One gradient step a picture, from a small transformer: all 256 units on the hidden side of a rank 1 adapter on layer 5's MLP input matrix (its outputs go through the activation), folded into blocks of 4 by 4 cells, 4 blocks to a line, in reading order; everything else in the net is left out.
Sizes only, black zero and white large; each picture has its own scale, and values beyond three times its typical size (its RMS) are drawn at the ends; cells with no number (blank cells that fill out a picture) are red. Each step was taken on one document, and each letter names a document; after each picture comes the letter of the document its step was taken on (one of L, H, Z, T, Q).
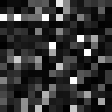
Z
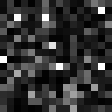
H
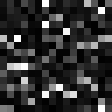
H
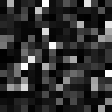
H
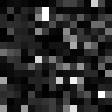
Z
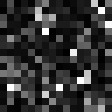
H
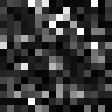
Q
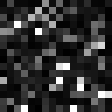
Z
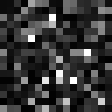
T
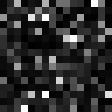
Z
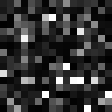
T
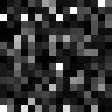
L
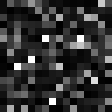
Q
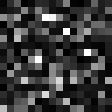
Z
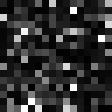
L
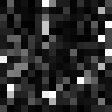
H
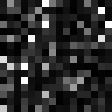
H
